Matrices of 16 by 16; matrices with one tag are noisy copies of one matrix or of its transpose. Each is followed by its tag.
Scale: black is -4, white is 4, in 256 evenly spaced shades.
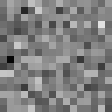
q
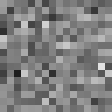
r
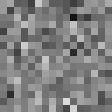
r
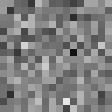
r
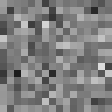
r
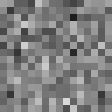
r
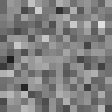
q
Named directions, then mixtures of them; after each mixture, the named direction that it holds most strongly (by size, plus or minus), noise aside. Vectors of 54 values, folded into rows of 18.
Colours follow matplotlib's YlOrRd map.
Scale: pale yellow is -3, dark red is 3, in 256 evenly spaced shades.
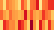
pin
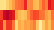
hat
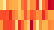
pin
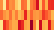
pin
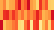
pin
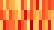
pin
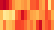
hat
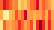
hat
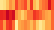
hat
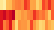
hat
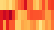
hat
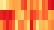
hat
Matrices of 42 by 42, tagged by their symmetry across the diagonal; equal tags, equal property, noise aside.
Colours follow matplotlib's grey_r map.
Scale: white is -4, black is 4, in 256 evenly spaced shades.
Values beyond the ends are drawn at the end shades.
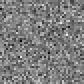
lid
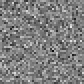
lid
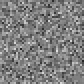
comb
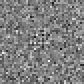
comb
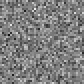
comb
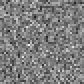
lid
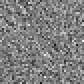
comb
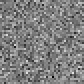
lid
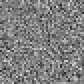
comb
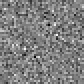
comb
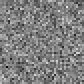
comb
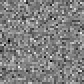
lid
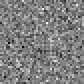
comb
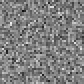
comb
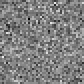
lid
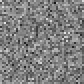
lid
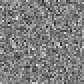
lid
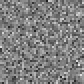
comb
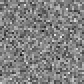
lid
